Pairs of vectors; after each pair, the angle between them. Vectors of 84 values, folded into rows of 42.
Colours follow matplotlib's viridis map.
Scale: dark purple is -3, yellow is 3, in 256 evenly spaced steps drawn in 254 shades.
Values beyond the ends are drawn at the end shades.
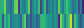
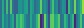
partly opposed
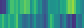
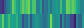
nearly parallel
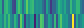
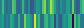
nearly opposite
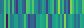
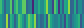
nearly opposite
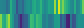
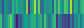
partly aligned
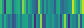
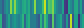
orthogonal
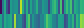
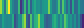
nearly opposite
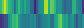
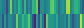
orthogonal
